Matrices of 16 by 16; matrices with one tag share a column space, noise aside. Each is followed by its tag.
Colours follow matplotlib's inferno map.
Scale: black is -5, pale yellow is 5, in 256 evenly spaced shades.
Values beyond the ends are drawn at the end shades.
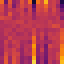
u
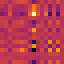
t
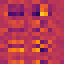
t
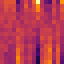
u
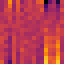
u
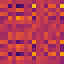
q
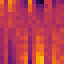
u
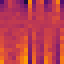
u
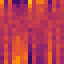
u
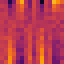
u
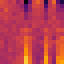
u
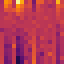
u
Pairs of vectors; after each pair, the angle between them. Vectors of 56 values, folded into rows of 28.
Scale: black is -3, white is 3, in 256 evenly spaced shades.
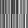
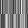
orthogonal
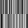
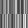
partly aligned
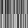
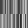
partly aligned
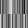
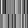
partly aligned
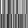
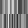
partly opposed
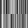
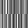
partly opposed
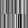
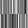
partly opposed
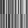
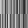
nearly opposite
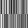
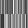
partly opposed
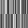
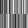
partly opposed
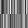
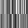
orthogonal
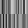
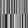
orthogonal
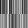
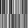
nearly parallel
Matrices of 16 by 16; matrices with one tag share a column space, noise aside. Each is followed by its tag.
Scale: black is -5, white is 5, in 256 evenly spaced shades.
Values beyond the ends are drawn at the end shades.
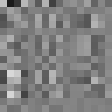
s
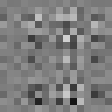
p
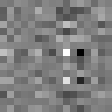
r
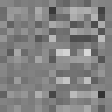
r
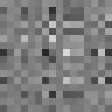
r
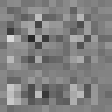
p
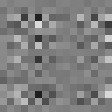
p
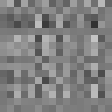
s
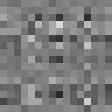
p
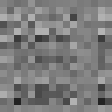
p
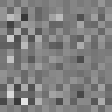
p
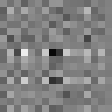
r
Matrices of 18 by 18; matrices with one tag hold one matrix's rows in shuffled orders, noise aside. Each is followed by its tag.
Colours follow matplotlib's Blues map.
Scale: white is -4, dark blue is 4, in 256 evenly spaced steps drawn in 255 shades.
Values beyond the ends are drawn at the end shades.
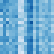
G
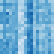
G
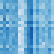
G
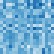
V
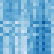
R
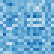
V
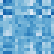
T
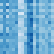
G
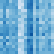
G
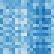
R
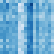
G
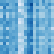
G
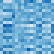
T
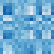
T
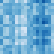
R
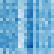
G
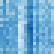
G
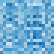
V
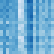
G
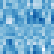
V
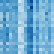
G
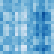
R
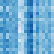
G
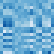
T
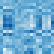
T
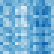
R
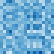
V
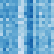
G
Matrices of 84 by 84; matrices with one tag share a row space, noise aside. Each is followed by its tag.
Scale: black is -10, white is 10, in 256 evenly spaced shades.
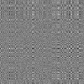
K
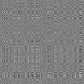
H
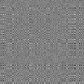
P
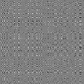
H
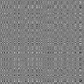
H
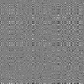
K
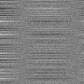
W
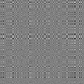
P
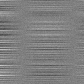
W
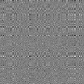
P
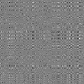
K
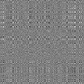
P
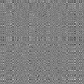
P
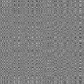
H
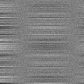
W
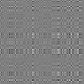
K
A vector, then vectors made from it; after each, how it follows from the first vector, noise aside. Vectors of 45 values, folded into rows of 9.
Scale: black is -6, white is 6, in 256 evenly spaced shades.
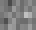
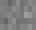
shrunk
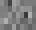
sign-scrambled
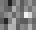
scaled up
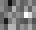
scaled up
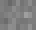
shrunk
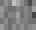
wrapped around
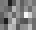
scaled up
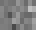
wrapped around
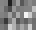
scaled up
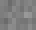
shrunk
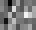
scaled up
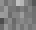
wrapped around
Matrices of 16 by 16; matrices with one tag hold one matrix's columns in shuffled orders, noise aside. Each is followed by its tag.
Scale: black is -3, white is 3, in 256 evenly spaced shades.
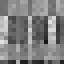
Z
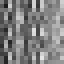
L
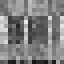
Z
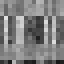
Z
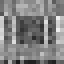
Z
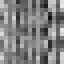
L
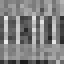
Z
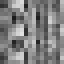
L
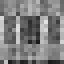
Z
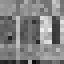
Z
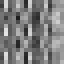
L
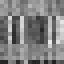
Z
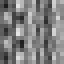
L
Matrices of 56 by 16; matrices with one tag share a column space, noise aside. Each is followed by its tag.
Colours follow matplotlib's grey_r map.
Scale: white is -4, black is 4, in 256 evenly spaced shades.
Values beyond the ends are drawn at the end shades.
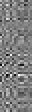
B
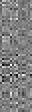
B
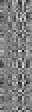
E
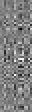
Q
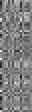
E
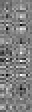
Q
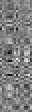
Q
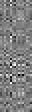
B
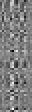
E
